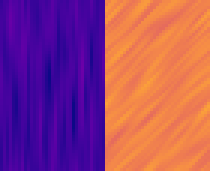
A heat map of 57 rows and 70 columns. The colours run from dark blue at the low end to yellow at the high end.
It is made of 1 by 2 panels. Panel 1,1: very low, streaked downward, faint in contrast. Panel 1,2: high, slanting up to the right, faint in contrast.
